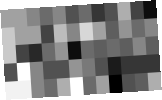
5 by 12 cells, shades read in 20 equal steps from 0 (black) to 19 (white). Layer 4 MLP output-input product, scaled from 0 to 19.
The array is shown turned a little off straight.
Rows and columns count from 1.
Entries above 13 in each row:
0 3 1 1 3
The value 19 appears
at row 4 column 2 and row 5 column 6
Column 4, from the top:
8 5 8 6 8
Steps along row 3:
down down up up down up down up down up down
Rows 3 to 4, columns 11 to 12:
10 7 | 4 4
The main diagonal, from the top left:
12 12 3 6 13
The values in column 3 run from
3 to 12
